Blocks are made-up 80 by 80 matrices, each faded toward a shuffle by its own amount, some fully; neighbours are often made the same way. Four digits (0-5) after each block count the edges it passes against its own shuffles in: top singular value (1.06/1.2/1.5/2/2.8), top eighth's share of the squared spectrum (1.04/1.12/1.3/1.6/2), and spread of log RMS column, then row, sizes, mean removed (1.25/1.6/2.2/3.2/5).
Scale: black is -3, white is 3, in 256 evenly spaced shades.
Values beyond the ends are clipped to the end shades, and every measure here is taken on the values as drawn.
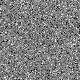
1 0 0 0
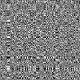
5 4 3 3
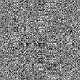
4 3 2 2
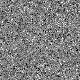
3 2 1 1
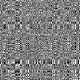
5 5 3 3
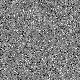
1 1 0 0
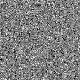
3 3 1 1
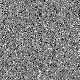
2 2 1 0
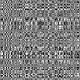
5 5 4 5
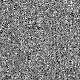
2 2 0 0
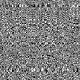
4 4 2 3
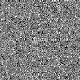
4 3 1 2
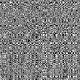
4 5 3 3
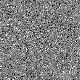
2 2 0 0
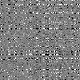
4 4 2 3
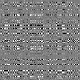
5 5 3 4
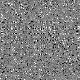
3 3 1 2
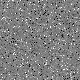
0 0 0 0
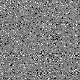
3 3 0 2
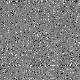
3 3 0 2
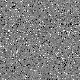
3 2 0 1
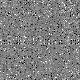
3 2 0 1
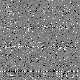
3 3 2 2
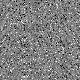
3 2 1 0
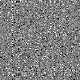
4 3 1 1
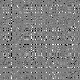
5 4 3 3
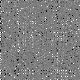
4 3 1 1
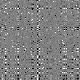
5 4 3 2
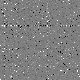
4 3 1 1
